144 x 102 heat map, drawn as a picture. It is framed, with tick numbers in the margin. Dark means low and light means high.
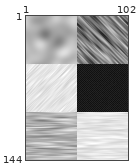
The table splits into 3 rows of 2 panels. Panel 1,1: high, smooth. Panel 1,2: middling, slanting down to the right, strong in contrast. Panel 2,1: very high, slanting up to the right, faint in contrast. Panel 2,2: very low, checkered, faint in contrast. Panel 3,1: high, streaked across. Panel 3,2: very high, streaked across, faint in contrast.
